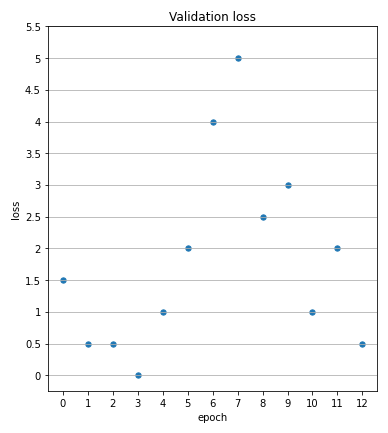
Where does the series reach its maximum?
7
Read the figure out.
Title: Validation loss
x-axis: epoch, ticks 0 1 2 3 4 5 6 7 8 9 10 11 12
y-axis: loss, ticks 0 0.5 1 1.5 2 2.5 3 3.5 4 4.5 5 5.5
Values:
1.5 0.5 0.5 0 1 2 4 5 2.5 3 1 2 0.5
